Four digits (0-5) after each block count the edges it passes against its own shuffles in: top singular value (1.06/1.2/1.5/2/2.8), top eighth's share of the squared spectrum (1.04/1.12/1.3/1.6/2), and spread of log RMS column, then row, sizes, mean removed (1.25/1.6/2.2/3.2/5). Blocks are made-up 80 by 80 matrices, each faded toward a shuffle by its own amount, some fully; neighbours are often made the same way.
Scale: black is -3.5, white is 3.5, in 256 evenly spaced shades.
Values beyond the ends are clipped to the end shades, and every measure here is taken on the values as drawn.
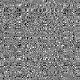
4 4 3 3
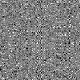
4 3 2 1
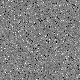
0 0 0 0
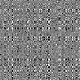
5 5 4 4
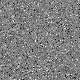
2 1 0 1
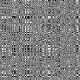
5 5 3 3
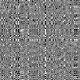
5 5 3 3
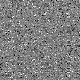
3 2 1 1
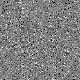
3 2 1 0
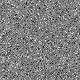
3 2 0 0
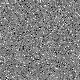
0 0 0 0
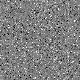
2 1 0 0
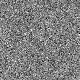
0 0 0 0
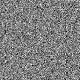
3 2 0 0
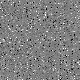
3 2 1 0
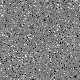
1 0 0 0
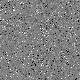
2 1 0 0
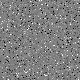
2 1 0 0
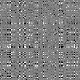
5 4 3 3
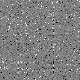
3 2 1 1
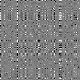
5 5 3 3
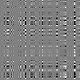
5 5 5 4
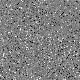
1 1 0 0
